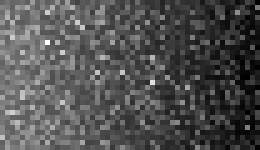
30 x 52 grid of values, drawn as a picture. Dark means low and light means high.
There are no regular stripes. On average the colour sits 30% of the way up the scale. There is an overall slope up to the left. No row or column stands out.
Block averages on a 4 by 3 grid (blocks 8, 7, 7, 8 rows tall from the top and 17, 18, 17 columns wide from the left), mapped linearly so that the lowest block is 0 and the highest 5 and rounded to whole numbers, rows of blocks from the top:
5 3 0 | 5 3 0 | 5 3 0 | 5 2 0
